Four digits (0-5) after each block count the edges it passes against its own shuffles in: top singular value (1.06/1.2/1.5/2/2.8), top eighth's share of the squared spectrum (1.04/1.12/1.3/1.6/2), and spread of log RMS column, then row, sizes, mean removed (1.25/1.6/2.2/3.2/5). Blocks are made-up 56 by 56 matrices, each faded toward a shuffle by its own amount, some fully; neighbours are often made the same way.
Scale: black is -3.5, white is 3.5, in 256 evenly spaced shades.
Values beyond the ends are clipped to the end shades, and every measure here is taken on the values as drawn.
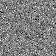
0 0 0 0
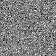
2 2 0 0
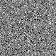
1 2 0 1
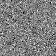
2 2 0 0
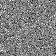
0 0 0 0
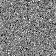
1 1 0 0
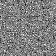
2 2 0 0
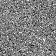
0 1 0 0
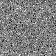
0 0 0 0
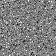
0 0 0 0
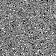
0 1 0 0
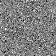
2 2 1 0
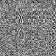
4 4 2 2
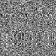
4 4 2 2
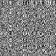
4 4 2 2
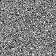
1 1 0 0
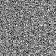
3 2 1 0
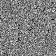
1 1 0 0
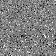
1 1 0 1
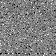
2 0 0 1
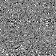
1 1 0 2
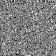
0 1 0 1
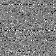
2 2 0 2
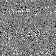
1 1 0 2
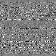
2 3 0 4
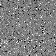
2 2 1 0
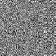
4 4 2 2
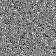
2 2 0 0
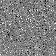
2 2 0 0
